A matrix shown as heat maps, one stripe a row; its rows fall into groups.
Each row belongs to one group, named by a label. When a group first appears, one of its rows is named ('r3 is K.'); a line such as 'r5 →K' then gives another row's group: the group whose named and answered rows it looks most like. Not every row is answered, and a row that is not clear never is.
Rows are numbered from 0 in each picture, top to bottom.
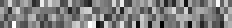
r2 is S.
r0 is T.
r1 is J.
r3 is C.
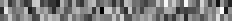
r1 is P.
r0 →J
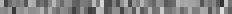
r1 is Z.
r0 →S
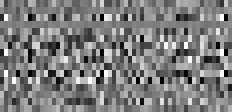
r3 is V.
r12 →J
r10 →P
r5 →Z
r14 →Z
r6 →J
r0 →S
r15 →T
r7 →P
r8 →V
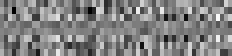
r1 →Z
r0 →S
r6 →Z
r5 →T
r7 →Z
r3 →J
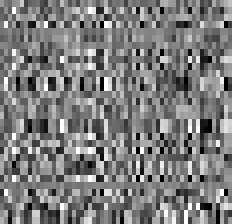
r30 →J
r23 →Z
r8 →V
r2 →S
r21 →C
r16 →S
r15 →S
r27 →P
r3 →P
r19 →C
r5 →V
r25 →C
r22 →P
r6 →J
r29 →V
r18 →V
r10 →T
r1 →C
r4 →V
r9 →C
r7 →C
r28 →T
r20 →T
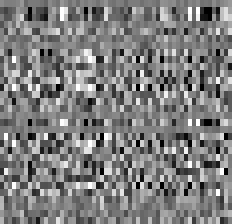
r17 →V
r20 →C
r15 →T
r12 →C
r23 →V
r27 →T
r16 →Z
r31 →Z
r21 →J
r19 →P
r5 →J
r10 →C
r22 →T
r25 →Z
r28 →S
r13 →J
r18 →V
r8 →C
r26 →C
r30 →V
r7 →J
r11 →T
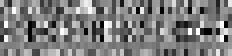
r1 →C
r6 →V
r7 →T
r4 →V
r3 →P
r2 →J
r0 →J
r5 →P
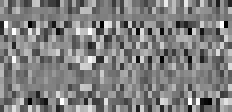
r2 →J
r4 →C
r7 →T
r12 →J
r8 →C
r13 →Z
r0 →J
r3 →P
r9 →J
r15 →C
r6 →Z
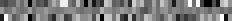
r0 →V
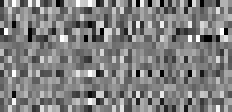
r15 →T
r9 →S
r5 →V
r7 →S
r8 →T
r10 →C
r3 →Z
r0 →C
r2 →S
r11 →T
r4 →P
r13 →Z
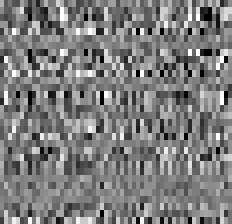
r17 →C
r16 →V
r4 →C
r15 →Z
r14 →P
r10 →C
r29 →Z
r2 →V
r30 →P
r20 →Z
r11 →T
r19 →T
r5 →T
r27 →T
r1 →V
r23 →Z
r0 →Z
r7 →V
